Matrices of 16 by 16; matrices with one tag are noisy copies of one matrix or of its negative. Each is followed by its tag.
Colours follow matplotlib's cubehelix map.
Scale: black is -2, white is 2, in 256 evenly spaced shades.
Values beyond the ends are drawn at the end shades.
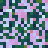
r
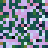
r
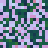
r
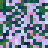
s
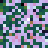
s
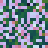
r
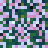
r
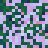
s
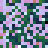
s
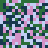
s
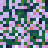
r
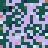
s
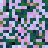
r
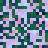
r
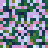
r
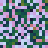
r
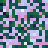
r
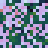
s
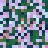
r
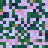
r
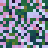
r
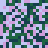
s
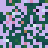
s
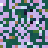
r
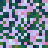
r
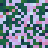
s
